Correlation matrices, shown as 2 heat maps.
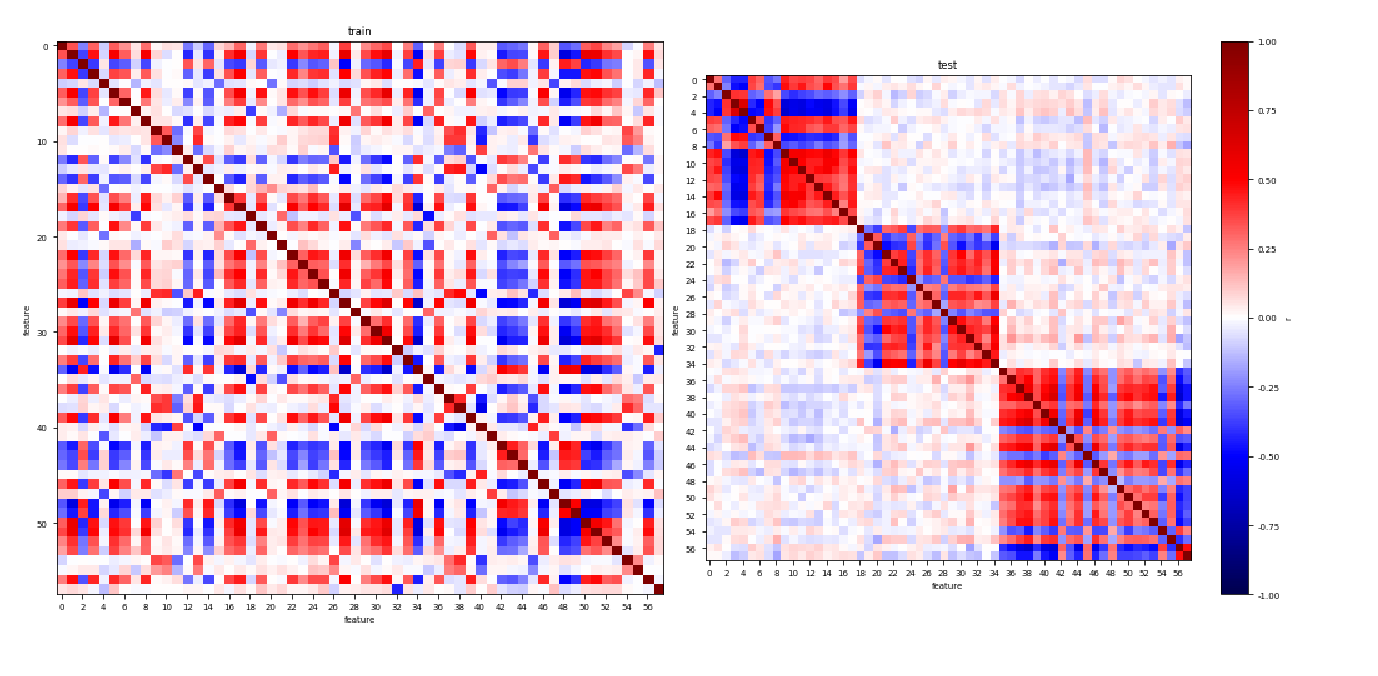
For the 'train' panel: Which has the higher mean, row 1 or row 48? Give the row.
1
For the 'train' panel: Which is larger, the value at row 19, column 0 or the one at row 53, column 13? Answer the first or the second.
the first
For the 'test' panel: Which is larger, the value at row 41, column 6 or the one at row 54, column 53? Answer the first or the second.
the first
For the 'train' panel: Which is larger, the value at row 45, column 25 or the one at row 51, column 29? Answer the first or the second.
the second
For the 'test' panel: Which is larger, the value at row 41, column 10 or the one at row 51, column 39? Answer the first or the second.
the second
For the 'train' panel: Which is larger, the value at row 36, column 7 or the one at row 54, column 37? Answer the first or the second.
the second
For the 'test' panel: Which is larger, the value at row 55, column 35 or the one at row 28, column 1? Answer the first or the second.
the first
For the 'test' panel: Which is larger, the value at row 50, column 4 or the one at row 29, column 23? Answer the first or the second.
the second
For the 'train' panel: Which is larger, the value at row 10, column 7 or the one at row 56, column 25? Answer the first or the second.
the second
